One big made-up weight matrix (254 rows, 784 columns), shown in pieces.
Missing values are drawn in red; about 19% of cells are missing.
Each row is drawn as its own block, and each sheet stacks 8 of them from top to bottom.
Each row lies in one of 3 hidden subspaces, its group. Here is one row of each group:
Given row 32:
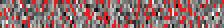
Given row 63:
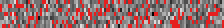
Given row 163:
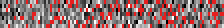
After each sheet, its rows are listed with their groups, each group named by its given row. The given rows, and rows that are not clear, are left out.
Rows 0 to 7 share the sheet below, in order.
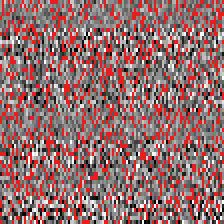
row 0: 32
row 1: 163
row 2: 32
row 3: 32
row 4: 32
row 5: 63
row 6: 163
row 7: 32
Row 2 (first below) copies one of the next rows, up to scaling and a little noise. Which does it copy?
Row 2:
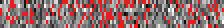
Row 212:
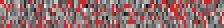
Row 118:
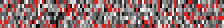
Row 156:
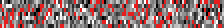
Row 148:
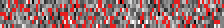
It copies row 212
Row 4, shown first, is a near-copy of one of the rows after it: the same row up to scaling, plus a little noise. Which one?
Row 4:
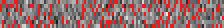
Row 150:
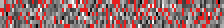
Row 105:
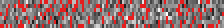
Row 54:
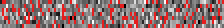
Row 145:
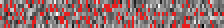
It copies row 105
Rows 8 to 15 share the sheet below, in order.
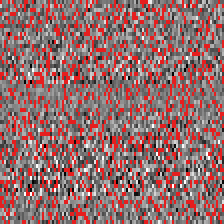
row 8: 163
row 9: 32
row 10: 63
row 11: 163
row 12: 63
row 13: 32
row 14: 63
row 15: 163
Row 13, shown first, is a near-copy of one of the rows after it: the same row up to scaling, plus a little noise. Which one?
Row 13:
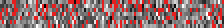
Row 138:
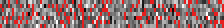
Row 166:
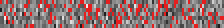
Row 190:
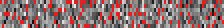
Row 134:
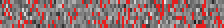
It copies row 138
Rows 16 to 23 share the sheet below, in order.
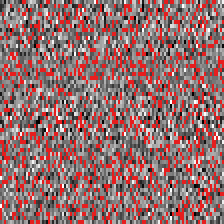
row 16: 32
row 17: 63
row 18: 63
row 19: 163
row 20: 32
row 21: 32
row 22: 163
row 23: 163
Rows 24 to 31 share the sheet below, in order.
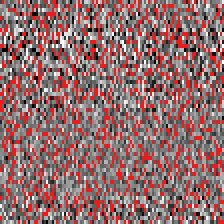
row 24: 63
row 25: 32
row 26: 32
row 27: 32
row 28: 32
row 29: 63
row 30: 32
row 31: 163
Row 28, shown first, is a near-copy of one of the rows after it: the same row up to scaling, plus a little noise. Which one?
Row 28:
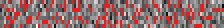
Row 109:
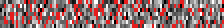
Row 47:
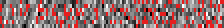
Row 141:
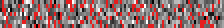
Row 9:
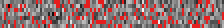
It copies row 109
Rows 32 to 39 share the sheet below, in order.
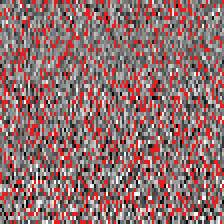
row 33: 63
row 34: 163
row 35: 63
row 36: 163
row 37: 32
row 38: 63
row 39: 163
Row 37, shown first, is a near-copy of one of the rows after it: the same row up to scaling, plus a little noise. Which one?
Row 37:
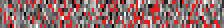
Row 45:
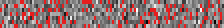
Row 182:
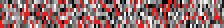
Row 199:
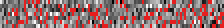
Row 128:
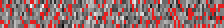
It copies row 182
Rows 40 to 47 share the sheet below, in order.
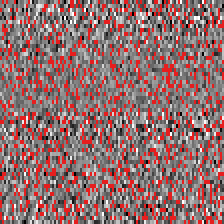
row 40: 163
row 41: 32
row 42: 63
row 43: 163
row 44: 163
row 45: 32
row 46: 32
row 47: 32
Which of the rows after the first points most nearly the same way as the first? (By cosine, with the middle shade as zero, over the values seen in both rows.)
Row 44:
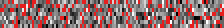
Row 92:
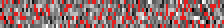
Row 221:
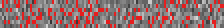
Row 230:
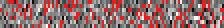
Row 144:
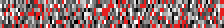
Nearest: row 144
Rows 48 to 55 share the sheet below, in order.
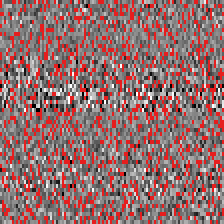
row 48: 32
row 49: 163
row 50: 63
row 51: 32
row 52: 163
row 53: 32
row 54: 32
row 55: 163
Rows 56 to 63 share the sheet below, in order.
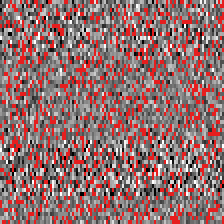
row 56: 32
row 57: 32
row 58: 32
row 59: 63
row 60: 63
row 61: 163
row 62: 63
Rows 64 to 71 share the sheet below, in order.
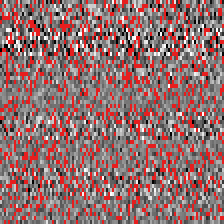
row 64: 32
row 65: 63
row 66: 163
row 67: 32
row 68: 163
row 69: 63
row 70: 63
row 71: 163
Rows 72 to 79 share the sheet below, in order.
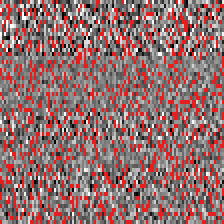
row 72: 32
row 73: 163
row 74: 163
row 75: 163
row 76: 163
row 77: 32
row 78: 63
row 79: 63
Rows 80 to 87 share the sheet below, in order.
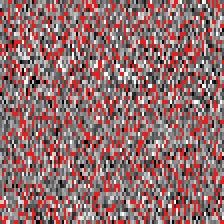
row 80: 163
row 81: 63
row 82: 32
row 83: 163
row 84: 32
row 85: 63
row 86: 32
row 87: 32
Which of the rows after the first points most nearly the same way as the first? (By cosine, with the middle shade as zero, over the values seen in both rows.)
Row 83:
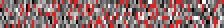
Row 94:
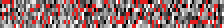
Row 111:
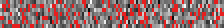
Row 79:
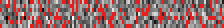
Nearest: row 111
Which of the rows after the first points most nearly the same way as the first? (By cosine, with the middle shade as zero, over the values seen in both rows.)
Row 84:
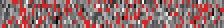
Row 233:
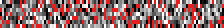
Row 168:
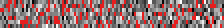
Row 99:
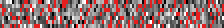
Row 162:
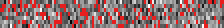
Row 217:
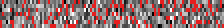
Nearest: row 233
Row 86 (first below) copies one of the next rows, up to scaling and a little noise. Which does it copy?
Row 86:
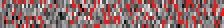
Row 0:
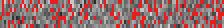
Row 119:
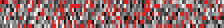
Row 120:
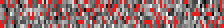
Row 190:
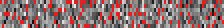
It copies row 0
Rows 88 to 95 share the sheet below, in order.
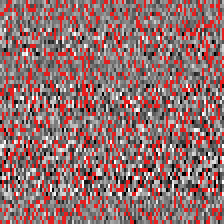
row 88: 63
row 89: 32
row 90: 163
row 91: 63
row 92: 163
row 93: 32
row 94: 163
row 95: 32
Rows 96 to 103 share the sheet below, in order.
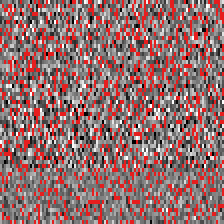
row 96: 63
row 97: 163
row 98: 63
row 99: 63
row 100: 63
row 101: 32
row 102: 63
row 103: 32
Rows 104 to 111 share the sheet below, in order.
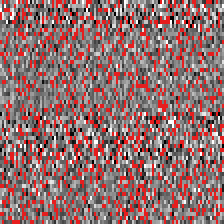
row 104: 163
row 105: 32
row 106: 163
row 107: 163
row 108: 32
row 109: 32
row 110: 32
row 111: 163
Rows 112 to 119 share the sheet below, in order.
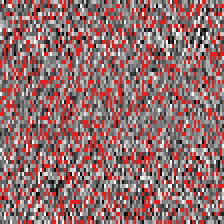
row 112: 32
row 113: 32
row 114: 63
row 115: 163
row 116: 63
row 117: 163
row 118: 32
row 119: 32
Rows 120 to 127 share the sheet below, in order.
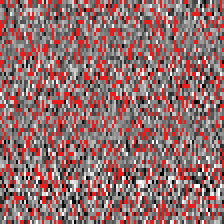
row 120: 32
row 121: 32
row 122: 163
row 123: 163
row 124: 32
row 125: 32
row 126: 163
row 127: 32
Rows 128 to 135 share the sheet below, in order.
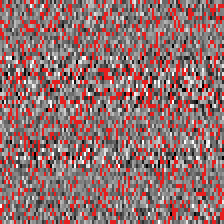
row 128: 32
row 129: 63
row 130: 63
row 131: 163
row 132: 163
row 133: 63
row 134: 32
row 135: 163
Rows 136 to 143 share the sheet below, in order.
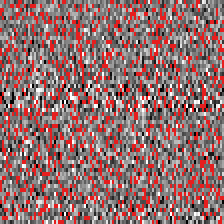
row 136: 163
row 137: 63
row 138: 32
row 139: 163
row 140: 32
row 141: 32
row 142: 32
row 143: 163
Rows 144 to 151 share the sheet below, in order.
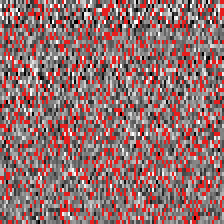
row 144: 163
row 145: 32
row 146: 63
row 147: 63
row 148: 32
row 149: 32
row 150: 32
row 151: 32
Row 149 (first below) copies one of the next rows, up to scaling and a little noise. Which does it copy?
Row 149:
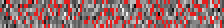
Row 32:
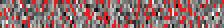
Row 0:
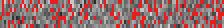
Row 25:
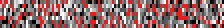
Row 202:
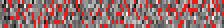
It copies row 202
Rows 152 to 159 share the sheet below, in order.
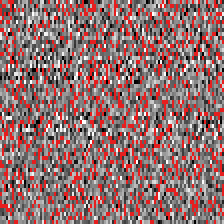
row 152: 63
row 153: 32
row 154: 63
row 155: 63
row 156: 32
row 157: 163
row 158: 63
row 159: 163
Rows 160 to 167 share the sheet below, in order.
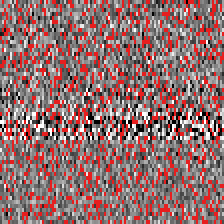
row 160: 63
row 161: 32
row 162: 32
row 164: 163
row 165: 163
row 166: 32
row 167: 63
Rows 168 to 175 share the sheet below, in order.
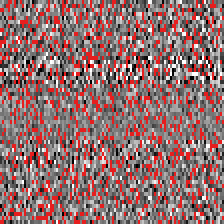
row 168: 163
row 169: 163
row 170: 163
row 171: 32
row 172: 63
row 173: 63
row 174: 63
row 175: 163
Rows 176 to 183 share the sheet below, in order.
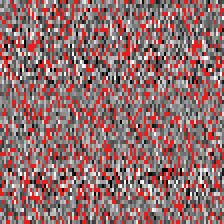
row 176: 63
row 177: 63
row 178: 32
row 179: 63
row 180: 63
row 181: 32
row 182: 32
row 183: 63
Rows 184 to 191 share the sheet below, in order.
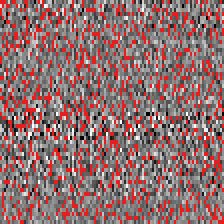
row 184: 32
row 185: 63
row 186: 32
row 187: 32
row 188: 63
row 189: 63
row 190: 32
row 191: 32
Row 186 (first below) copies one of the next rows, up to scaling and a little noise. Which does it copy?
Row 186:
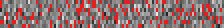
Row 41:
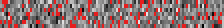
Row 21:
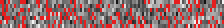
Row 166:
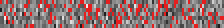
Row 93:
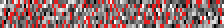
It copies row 166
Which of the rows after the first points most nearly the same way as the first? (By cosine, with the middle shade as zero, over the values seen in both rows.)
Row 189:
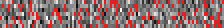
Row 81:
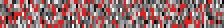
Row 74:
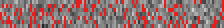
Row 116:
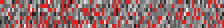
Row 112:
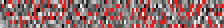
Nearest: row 81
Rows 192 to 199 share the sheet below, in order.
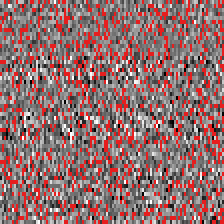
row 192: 32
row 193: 63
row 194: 63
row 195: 163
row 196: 32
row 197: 63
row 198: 32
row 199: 32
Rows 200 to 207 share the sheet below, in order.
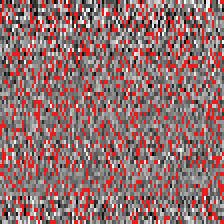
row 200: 63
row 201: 63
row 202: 32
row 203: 163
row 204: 63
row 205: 63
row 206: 163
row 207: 63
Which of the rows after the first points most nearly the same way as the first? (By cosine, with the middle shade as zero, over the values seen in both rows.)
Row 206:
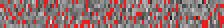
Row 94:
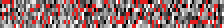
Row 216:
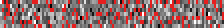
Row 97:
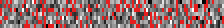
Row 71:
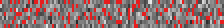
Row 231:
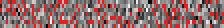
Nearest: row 97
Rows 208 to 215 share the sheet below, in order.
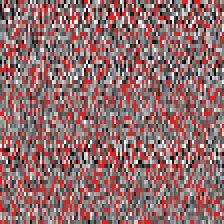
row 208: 163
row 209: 63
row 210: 163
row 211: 32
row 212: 32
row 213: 163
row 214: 63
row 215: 63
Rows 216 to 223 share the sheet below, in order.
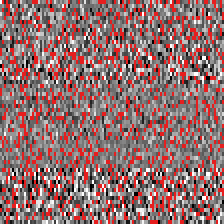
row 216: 32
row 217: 163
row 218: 163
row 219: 63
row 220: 32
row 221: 163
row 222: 63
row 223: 163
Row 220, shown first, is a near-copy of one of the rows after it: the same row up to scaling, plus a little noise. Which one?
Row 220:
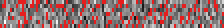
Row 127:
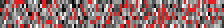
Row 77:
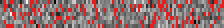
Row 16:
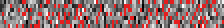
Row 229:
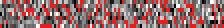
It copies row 16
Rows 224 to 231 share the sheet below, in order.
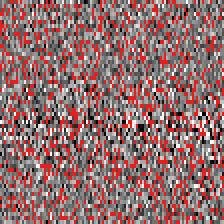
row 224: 63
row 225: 32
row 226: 63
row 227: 32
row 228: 163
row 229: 32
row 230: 163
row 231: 163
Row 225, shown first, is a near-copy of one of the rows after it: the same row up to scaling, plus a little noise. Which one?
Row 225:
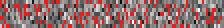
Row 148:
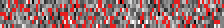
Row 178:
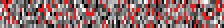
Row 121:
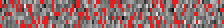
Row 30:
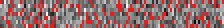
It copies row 148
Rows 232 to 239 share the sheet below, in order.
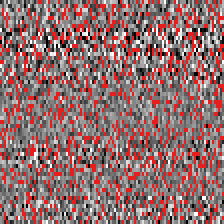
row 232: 32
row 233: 32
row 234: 163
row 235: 32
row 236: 32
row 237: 63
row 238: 63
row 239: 163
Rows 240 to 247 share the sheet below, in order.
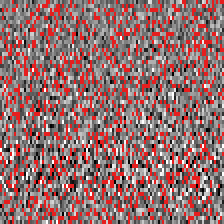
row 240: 163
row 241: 63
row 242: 63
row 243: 32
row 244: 32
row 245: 163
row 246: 163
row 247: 163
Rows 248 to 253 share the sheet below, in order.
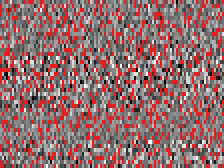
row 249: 163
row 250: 63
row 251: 63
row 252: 63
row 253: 163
